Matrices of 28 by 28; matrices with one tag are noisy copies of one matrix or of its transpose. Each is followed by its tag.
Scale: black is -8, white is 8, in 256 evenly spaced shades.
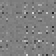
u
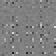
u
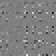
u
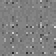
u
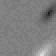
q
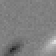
q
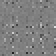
u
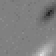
q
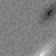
q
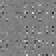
u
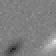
q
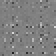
u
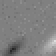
q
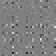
u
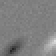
q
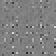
u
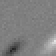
q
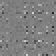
u
